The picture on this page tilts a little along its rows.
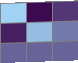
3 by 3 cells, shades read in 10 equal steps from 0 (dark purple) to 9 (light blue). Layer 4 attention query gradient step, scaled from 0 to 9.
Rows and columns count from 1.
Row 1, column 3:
2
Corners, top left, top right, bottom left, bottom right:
9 2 4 4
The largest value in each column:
9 8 5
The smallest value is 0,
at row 1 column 2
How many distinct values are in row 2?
3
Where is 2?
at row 1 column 3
